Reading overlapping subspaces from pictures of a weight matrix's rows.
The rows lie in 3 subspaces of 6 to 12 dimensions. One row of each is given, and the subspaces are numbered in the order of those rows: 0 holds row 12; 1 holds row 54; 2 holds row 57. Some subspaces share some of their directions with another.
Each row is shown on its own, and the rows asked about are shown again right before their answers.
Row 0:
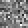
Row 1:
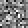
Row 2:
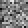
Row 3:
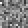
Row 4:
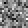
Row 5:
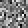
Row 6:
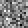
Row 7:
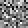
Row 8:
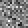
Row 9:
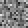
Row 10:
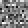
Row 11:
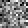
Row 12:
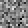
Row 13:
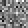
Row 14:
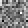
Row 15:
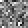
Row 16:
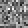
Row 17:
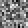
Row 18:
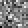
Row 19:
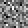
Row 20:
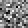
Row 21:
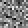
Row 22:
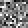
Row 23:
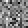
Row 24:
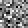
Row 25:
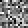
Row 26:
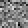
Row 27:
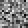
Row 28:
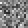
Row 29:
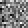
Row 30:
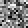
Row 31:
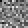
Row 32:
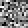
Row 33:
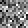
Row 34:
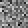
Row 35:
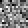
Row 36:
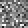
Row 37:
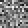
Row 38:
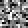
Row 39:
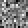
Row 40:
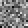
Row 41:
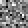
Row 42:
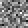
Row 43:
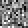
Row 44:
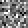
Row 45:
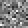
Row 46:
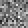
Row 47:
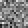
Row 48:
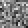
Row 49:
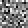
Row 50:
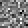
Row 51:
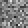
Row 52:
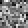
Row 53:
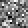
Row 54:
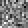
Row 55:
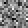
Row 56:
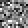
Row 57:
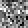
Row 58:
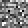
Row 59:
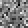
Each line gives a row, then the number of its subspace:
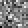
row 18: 1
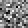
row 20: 0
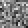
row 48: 0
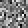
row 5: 0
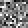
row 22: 2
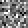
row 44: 2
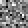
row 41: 2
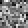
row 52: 2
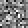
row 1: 2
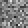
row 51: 2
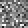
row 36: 2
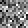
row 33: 2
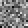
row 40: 1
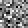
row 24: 0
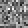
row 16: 1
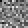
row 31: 1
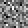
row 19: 1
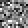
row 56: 0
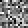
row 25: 2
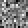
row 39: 2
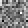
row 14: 1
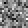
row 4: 1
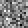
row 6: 2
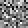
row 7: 1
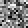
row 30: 2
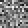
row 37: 2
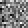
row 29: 2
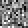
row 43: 1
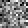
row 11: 2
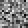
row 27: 0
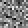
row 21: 1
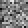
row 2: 2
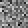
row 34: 2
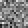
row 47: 1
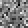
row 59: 0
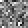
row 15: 2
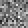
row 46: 2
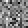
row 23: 2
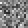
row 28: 2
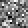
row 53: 2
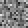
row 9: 2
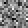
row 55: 1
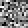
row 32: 2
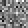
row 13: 2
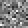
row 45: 1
